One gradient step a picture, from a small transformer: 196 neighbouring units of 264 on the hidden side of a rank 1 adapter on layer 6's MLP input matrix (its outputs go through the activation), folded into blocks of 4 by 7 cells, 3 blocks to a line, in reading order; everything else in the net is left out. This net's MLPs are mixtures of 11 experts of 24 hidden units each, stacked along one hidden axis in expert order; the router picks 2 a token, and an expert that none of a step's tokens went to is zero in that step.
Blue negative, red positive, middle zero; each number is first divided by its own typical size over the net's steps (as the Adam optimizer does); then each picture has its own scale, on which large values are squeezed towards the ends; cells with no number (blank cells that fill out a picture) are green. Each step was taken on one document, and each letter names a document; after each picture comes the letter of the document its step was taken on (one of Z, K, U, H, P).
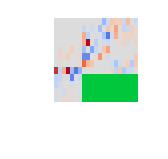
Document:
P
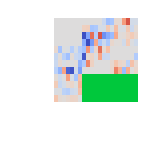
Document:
P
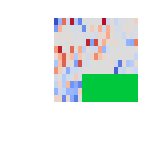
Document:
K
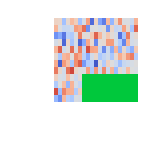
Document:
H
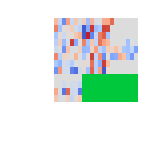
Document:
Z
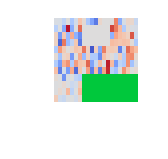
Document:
H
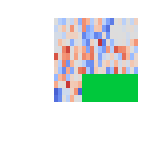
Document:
Z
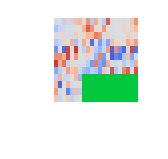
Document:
Z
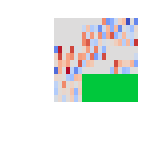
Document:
P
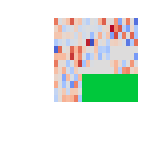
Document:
K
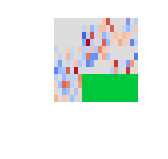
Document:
P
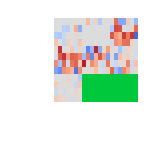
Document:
H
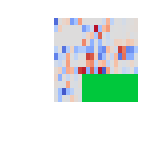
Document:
Z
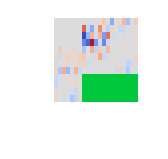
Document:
P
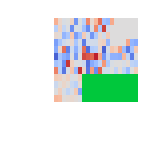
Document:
Z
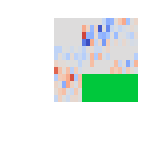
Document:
P
